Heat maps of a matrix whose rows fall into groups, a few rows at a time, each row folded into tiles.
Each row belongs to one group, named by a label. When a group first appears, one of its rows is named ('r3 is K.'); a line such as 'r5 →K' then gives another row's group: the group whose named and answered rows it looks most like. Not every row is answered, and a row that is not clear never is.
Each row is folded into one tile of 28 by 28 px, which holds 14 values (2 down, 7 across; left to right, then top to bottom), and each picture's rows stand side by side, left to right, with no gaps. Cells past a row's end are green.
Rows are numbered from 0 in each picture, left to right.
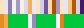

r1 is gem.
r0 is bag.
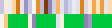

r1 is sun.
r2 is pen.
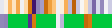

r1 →pen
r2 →sun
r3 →bag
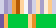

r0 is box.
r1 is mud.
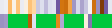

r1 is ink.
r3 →sun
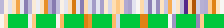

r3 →bag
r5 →bag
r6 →gem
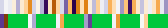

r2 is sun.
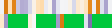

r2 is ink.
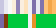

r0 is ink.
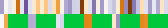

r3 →bag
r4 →sun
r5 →bag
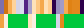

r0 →mud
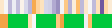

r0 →bag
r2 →mud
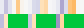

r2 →box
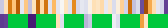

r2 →sun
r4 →sun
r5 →mud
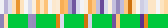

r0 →box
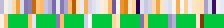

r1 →mud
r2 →box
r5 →box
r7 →ink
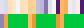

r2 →mud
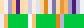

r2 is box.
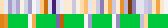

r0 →bag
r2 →ink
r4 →sun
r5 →box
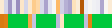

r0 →bag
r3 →ink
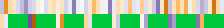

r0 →mud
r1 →ink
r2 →ink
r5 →gem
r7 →box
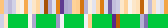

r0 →pen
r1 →sun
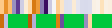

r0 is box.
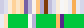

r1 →sun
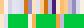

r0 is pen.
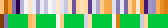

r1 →bag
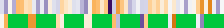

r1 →bag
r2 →mud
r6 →ink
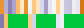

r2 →pen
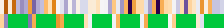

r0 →mud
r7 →mud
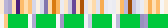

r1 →gem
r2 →gem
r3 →sun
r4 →sun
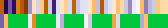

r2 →sun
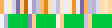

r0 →gem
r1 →box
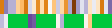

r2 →sun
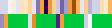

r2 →box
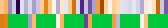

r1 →box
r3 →box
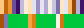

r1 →bag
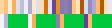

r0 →mud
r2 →pen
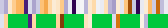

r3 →mud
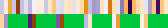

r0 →sun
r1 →ink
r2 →ink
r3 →pen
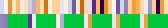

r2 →gem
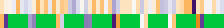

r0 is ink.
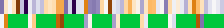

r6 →gem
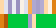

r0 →bag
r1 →pen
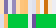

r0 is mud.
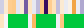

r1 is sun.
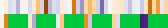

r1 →sun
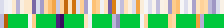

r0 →ink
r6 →mud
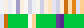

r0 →ink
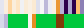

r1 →ink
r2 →bag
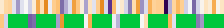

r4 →gem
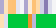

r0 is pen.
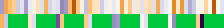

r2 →box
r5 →sun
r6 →mud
